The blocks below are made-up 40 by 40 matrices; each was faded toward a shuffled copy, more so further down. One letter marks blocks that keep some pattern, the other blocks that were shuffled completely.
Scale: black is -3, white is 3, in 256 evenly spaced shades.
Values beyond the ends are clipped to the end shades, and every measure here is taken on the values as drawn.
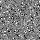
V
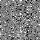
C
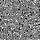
V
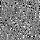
C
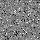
V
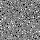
V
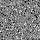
V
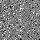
C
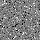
V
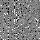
C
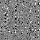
C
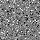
V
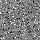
V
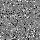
V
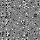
C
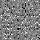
C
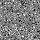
V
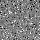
V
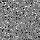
C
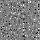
C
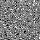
C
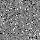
V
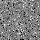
V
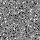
V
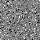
V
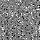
C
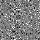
C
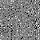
C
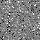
C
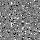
C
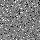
V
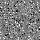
V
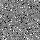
V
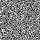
V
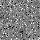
V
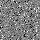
V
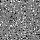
C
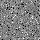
V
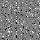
C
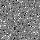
V
